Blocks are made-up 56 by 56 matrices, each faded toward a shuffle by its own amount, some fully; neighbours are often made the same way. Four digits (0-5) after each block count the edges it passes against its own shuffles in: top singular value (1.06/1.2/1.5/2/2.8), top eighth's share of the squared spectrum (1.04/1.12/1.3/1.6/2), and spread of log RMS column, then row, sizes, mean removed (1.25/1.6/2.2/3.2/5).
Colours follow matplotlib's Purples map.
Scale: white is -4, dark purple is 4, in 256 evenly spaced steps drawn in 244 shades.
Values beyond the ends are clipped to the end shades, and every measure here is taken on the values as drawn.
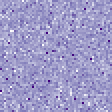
0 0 0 0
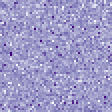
0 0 0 0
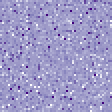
2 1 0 0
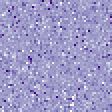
1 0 0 0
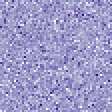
0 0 0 0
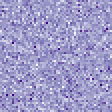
0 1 0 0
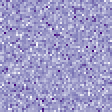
0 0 0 0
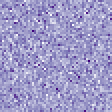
2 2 1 0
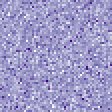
0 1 0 0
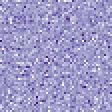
3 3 0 1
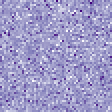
0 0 0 0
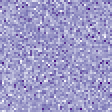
1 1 0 0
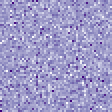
0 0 0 0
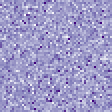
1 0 0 0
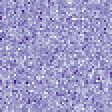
2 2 1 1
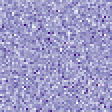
1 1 0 0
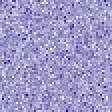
1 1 0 0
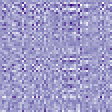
4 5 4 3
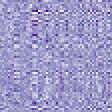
4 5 3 3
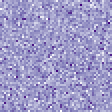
1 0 0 0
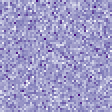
2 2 0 0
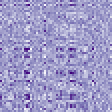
4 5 3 3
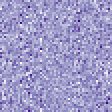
1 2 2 0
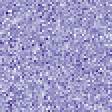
0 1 1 0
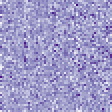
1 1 2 0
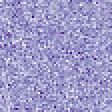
1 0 0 0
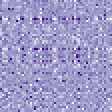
4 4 2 2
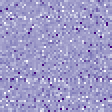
3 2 0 1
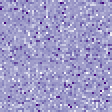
2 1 0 0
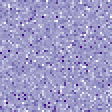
1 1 0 0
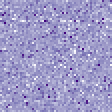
1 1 0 0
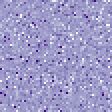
1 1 0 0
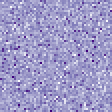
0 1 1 0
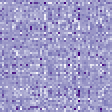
4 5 3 3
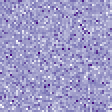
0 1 0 0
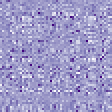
4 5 3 3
